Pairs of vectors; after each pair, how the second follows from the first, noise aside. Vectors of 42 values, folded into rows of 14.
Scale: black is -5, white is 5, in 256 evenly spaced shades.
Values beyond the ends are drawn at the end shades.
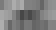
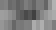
reversed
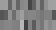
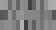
copied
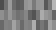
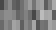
copied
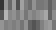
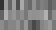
copied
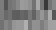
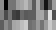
scaled up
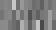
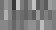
reversed
